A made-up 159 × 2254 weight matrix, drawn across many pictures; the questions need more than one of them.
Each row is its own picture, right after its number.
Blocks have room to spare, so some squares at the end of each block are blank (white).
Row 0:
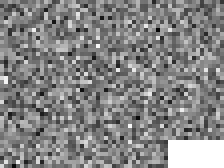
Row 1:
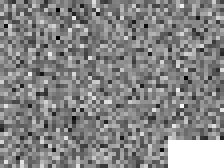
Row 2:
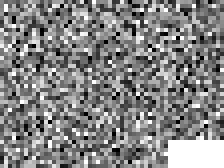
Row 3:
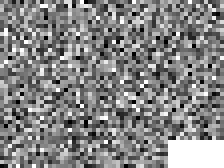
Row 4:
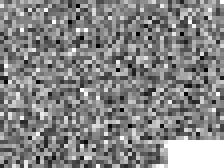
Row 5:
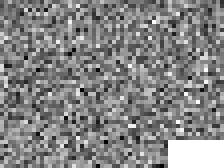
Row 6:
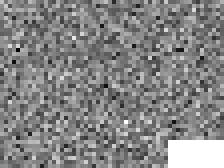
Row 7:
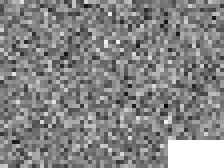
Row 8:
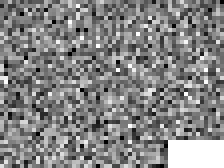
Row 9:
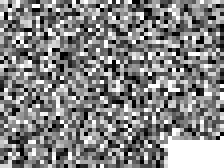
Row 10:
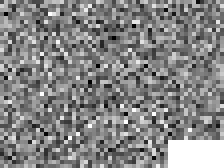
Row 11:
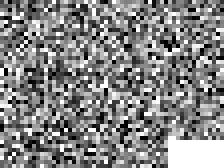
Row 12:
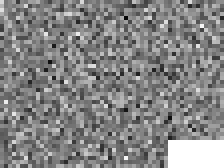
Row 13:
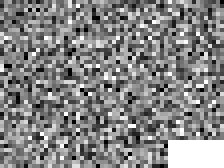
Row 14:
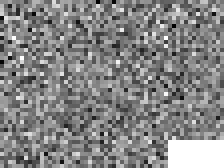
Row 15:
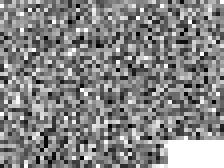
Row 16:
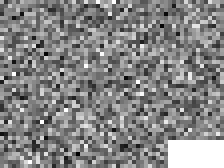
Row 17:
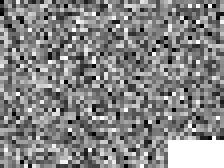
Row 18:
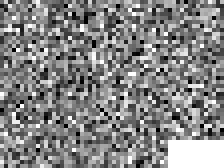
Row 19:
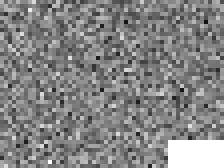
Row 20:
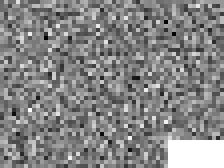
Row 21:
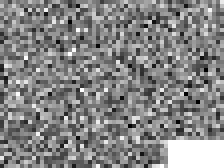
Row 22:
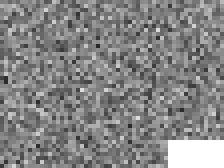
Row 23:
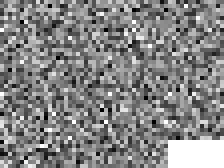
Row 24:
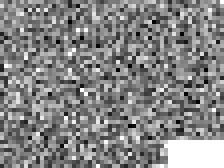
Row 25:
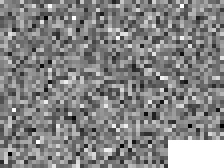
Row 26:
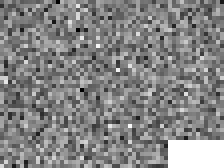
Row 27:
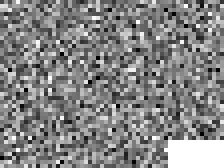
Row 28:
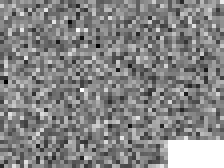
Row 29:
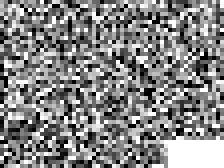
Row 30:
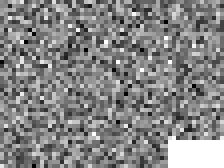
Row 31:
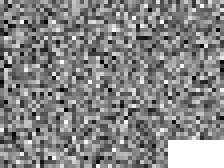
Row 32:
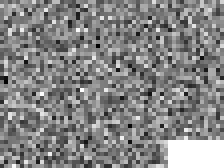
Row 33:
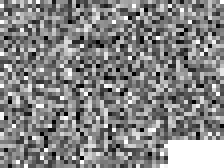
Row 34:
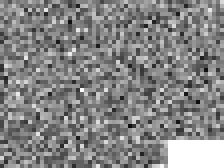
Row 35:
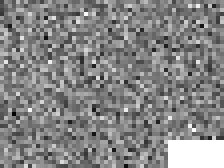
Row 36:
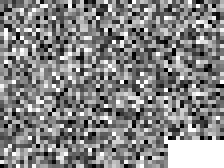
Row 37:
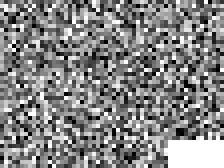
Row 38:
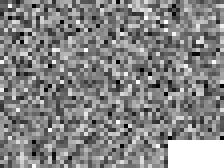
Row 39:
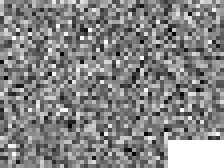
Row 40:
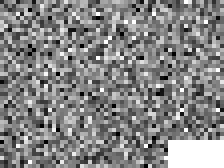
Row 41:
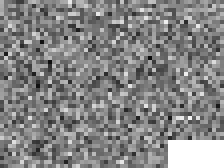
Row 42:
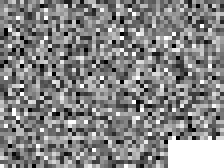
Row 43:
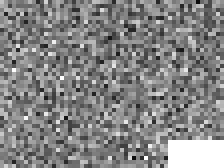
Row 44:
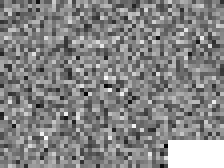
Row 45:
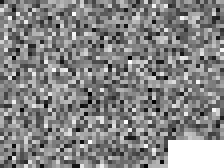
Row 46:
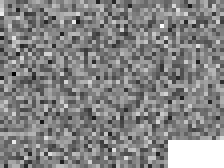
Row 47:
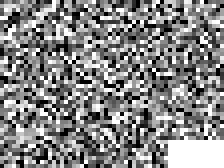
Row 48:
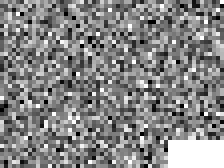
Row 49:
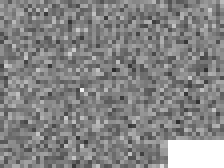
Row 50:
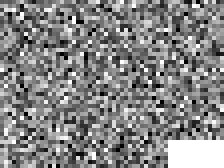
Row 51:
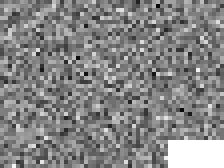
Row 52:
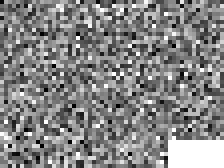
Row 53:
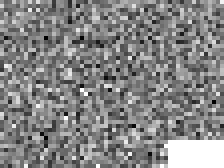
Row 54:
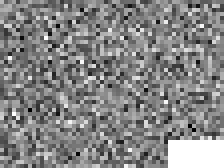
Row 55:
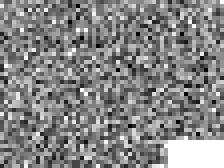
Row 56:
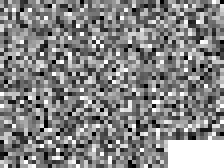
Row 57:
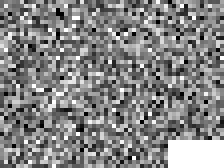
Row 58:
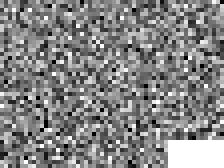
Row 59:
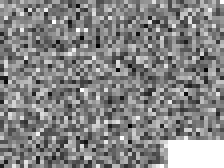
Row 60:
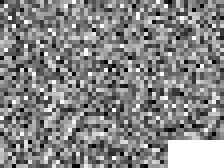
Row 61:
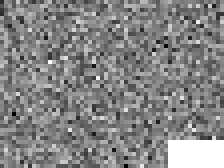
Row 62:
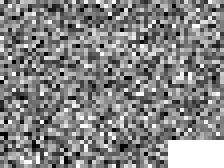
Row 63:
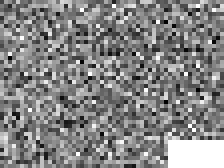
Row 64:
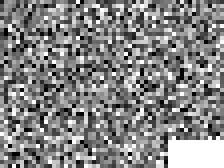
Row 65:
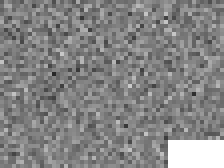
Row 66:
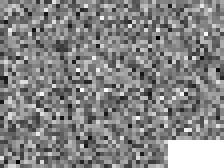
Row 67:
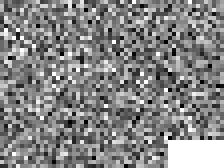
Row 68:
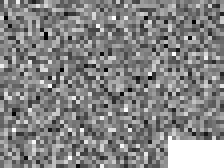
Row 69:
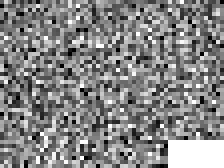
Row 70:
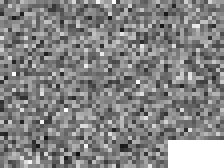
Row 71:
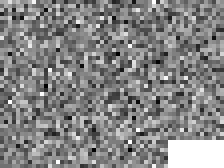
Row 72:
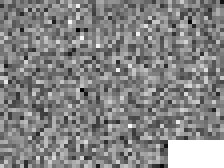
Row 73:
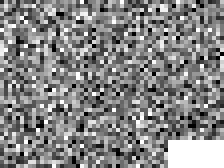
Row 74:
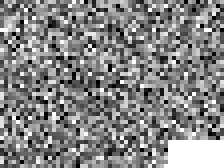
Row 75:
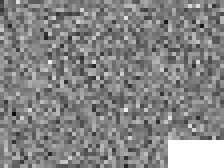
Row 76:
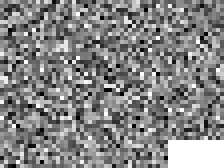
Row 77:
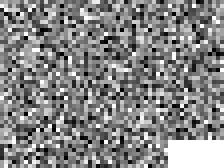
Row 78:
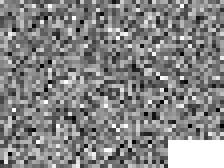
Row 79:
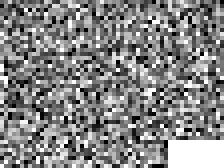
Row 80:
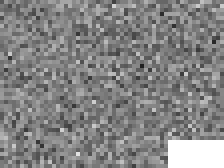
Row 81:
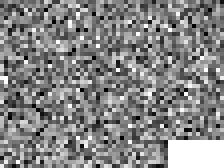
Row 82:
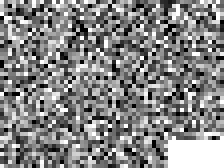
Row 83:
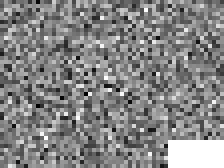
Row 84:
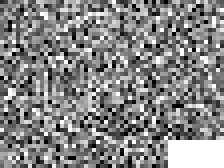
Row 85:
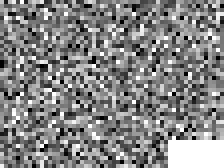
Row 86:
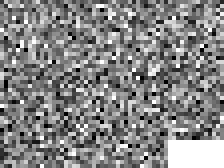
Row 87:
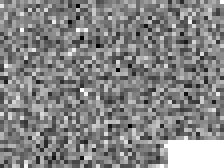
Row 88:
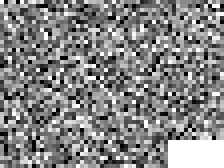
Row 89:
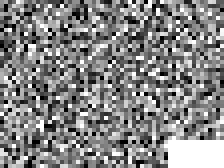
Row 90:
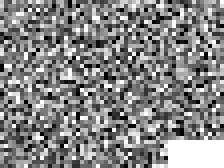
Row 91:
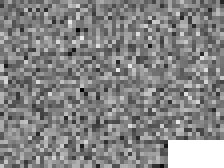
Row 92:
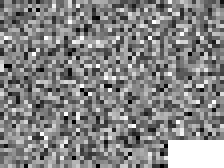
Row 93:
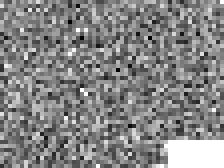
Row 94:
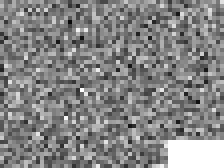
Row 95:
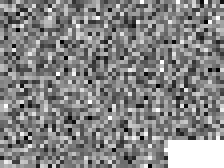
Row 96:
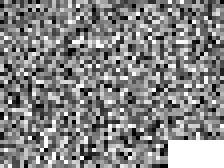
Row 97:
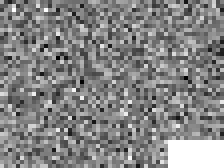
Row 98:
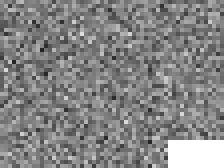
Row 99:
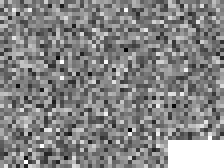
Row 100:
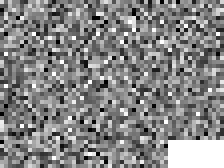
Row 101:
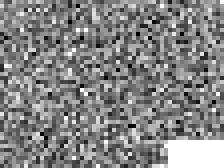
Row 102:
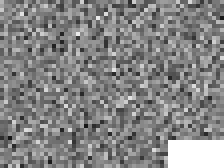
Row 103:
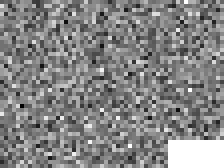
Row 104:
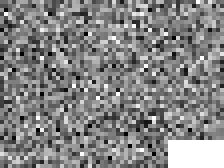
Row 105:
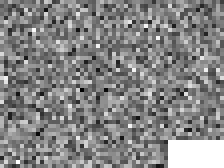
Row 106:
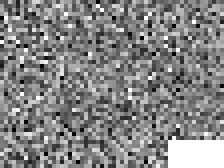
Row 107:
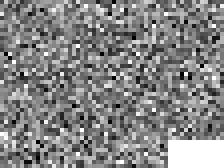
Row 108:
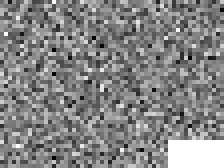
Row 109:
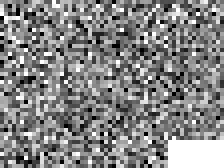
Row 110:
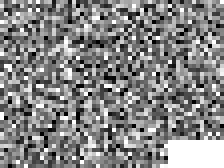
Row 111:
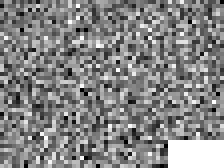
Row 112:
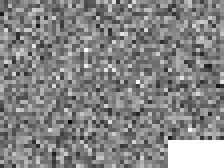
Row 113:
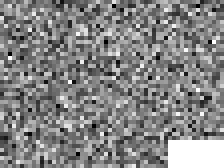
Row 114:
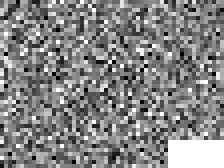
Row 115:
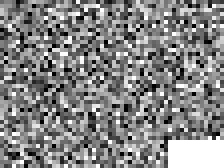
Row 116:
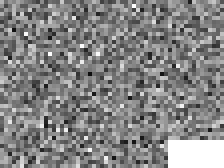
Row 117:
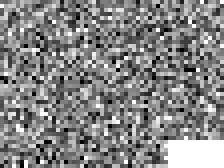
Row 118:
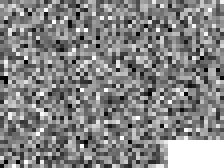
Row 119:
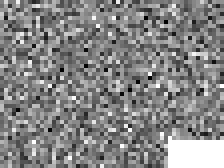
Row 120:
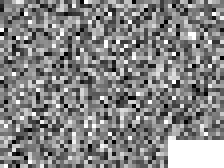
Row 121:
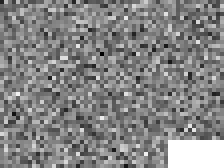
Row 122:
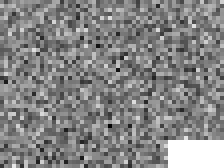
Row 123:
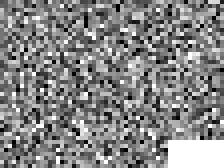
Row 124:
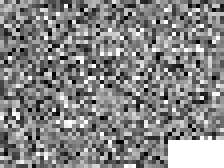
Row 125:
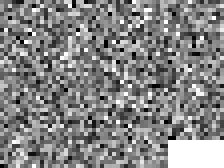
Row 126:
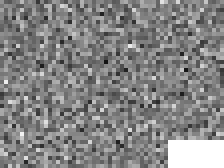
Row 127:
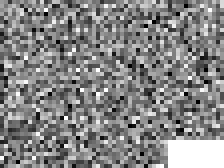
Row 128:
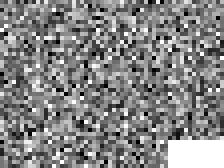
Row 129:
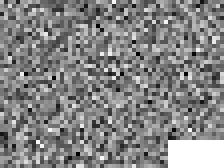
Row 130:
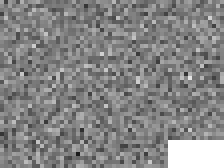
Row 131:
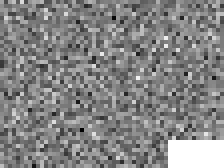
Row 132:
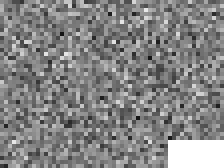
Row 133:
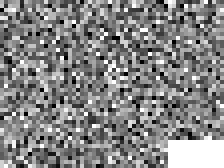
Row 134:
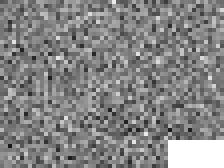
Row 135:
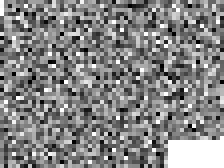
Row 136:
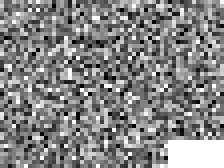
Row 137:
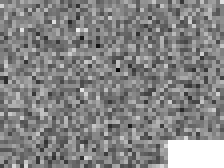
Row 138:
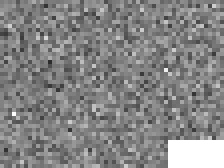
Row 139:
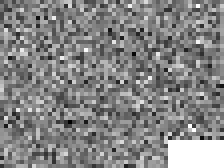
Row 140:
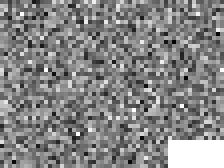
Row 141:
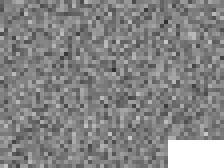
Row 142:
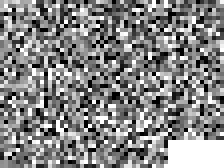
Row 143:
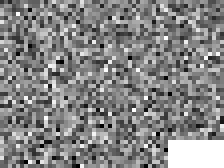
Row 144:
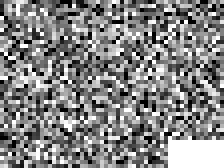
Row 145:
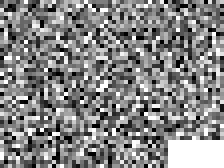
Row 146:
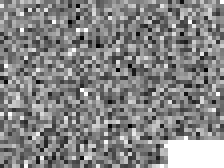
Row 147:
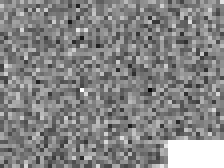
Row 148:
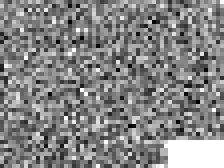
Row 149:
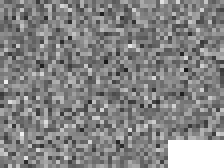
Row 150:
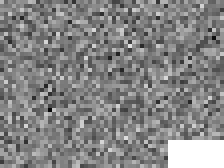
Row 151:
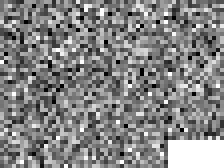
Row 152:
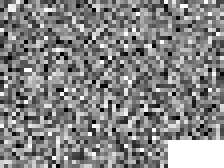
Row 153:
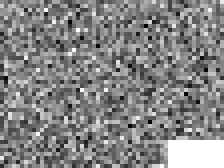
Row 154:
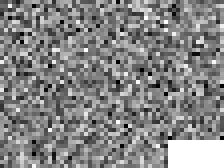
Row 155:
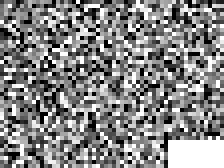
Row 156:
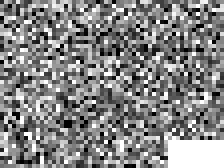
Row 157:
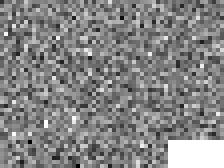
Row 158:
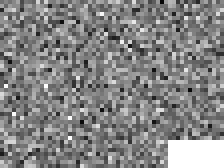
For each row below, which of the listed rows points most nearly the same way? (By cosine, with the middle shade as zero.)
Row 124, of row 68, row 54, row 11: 54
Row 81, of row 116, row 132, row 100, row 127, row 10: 100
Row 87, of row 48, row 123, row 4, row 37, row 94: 4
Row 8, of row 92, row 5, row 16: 5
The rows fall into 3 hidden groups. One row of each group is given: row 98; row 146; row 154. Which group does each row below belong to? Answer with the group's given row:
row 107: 154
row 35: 154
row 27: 98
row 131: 154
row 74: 98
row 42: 154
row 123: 98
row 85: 154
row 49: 146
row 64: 154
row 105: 146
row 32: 146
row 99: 98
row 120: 154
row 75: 154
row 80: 154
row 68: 154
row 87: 146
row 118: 146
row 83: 146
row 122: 146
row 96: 146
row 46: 154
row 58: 98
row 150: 98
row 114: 98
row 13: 146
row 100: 98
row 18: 98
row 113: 154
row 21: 146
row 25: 98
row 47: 146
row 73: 98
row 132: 154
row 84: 98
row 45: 98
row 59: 146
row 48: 98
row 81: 146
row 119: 154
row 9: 154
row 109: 154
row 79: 146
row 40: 98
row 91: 146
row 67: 154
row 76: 146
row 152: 98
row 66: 146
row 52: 154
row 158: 98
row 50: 98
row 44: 146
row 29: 146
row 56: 98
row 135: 154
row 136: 146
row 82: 154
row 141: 154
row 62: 154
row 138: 154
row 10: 98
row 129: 154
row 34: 146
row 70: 154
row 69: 146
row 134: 98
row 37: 98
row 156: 154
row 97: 98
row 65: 154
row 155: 154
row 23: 98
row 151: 154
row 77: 98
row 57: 98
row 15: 146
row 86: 98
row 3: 154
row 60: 98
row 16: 154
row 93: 146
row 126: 98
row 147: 146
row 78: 98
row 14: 154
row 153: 146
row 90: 146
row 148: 146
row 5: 146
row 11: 98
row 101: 146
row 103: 98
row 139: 154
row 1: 98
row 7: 154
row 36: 154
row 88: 154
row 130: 154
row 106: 154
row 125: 154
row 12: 154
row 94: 146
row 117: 146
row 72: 146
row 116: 98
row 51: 146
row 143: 98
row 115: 154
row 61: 154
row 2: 98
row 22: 146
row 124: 154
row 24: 146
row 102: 154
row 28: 146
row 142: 98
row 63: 154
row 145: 98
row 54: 154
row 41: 154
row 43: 98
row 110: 146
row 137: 146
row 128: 98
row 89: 98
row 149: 98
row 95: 98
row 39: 154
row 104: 98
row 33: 146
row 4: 146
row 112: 154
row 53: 146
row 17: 154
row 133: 98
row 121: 154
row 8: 146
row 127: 146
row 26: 146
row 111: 146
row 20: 154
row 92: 146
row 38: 154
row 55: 146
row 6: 98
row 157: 98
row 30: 154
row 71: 98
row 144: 154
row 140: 98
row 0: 146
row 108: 98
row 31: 98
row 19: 98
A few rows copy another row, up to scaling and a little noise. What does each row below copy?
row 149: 126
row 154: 38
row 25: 78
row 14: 109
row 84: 134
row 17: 61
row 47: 51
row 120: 141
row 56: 58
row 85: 131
